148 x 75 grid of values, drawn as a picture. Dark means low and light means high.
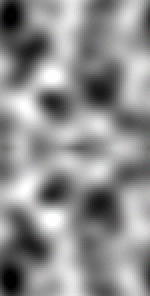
Slope: none. Mirror symmetry: top to bottom. Lone odd cells: none.
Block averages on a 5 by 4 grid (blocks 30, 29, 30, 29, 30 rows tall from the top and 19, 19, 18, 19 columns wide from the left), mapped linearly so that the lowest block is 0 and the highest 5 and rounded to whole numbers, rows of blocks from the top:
0534 | 4414 | 4453 | 4414 | 0534
